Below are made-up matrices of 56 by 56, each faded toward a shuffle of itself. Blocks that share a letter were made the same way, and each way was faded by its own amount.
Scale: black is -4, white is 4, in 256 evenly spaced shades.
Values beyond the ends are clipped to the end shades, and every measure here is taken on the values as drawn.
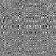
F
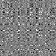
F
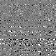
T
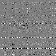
T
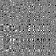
F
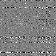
T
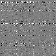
T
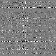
T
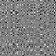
F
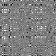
F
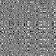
F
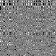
F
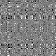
F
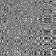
F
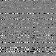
T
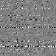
T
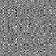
F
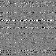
T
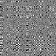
F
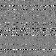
T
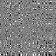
F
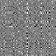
F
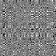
F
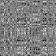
F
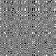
F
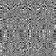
F
